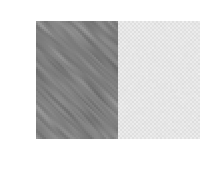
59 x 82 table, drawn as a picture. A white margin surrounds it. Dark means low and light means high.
The table splits into one row of 2 panels. Panel 1,1: middling, slanting down to the right, faint in contrast. Panel 1,2: very high, checkered, faint in contrast.
